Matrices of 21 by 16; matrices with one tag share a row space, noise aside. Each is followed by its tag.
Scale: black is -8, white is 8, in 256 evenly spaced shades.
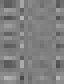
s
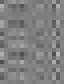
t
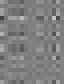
t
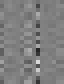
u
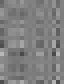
t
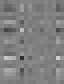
s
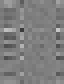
s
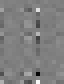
u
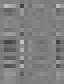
s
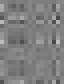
t
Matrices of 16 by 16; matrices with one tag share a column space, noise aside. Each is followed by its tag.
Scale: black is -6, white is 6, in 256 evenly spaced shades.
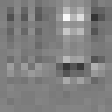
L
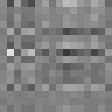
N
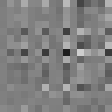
N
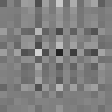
N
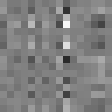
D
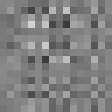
D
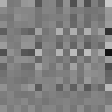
N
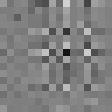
N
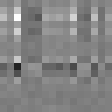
L
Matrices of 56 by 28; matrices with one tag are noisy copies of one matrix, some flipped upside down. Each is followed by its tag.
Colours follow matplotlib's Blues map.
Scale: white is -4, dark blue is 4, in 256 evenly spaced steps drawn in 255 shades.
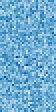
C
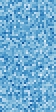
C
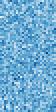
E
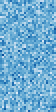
E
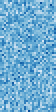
E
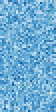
E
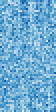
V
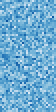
C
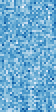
V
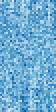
V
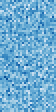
C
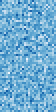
C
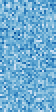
E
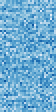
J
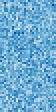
E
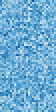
C
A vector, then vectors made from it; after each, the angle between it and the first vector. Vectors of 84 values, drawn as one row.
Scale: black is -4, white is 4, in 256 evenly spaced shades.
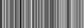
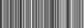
nearly parallel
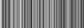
nearly opposite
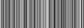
partly opposed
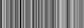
nearly parallel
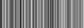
nearly parallel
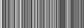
nearly opposite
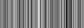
orthogonal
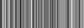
nearly parallel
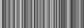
nearly opposite
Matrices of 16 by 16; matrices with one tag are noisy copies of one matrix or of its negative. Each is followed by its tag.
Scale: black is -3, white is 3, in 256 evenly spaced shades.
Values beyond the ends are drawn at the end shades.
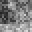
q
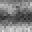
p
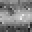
p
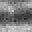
p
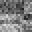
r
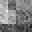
q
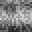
p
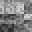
r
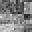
r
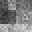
q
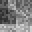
q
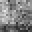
q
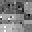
r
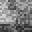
q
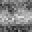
p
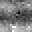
p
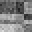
r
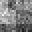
q
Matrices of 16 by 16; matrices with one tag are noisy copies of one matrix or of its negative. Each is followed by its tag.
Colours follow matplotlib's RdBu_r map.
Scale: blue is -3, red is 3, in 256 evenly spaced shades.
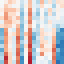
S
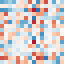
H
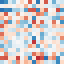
H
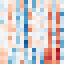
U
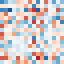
H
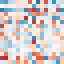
H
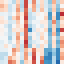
U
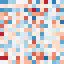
H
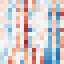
U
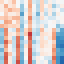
S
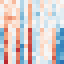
S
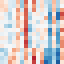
U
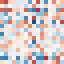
H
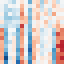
S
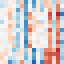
U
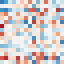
H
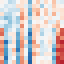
S
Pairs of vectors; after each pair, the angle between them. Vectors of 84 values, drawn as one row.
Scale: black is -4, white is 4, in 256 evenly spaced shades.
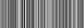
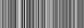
nearly parallel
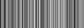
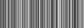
partly aligned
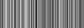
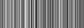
nearly parallel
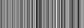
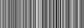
nearly opposite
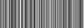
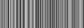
nearly opposite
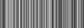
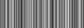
partly aligned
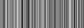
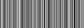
partly aligned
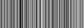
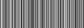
partly opposed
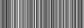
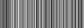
nearly parallel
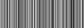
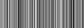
nearly parallel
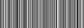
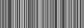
partly aligned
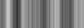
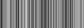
partly aligned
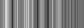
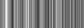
nearly parallel
